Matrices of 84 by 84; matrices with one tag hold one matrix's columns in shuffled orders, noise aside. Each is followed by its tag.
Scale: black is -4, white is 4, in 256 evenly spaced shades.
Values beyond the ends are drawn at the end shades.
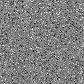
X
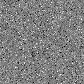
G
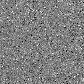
X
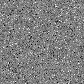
G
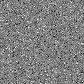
G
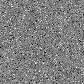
G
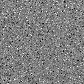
X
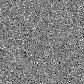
G
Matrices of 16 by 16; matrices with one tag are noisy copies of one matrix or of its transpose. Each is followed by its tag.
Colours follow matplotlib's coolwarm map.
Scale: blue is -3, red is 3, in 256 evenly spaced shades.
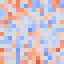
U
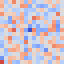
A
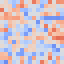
U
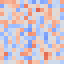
A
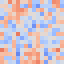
U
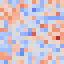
U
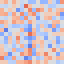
A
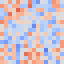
U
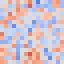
U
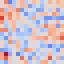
U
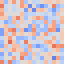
A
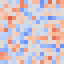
U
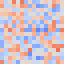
A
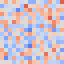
A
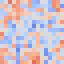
U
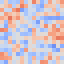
U
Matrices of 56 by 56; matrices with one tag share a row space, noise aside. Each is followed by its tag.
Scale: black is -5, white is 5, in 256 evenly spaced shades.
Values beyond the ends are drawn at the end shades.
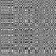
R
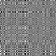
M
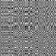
R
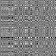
R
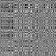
R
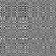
M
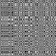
R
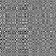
M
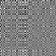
M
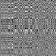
R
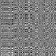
R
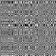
R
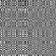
M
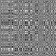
R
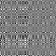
M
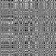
R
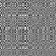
M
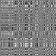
R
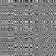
R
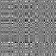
R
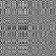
M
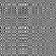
M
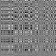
R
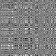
R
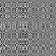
M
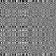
M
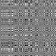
R
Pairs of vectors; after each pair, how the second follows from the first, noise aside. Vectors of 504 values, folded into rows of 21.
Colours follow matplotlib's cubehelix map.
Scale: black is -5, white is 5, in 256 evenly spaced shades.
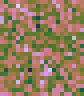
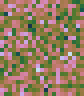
shuffled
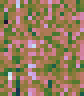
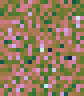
shuffled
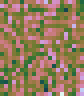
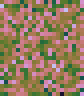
sign-scrambled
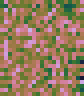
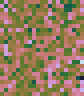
sign-scrambled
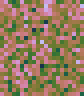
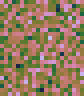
shuffled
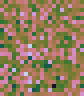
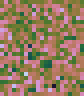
sign-scrambled
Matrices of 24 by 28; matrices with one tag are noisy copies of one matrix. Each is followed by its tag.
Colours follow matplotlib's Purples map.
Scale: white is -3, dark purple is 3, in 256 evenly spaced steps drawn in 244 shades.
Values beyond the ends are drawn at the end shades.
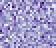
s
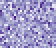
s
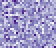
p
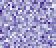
s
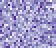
s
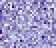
s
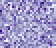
s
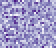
p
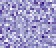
s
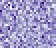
s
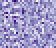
p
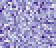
s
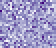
s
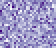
s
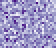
p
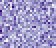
s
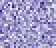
s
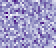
p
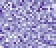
s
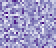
p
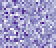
p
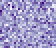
s
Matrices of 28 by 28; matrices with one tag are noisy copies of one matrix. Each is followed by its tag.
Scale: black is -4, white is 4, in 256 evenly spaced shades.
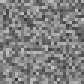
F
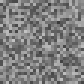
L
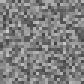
F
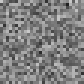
L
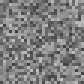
L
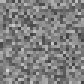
F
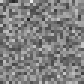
L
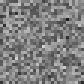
L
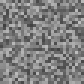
F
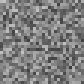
F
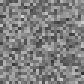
L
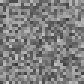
L
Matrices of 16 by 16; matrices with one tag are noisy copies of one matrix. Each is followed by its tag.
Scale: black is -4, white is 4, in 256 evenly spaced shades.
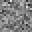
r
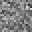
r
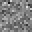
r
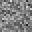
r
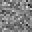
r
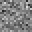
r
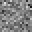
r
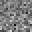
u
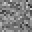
r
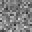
u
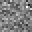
r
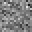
r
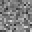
u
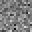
u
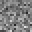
u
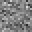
r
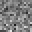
u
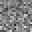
u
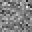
r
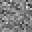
r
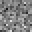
u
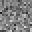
u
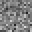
u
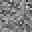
r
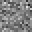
r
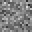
r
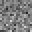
u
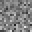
u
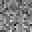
u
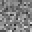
u
